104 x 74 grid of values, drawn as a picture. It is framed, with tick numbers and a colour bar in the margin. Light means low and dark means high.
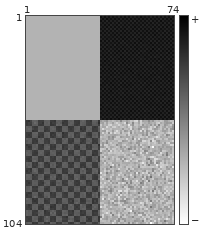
The table splits into 2 rows of 2 panels. Panel 1,1: low, flat. Panel 1,2: very high, checkered, faint in contrast. Panel 2,1: high, checkered. Panel 2,2: low, fine-grained.
